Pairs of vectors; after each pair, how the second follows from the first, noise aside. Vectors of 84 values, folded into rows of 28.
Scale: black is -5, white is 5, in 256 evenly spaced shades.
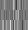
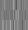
shrunk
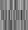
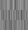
shrunk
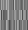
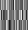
scaled up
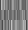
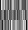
scaled up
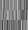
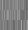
shrunk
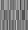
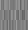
shrunk
